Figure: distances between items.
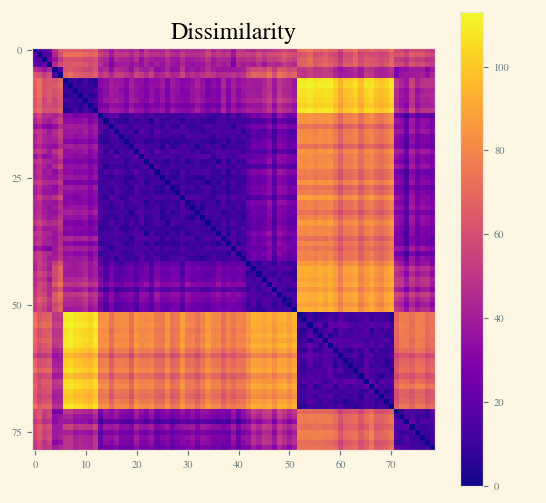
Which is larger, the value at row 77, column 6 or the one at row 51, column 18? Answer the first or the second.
the first
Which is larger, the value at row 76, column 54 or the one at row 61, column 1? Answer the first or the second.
the first
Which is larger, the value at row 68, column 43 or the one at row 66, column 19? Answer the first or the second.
the first
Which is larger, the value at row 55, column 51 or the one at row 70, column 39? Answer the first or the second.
the first
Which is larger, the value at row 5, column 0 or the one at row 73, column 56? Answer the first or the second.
the second
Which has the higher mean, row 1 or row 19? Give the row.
1
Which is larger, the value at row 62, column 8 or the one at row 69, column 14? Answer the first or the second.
the first
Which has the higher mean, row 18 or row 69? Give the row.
69
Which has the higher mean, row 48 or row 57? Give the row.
57
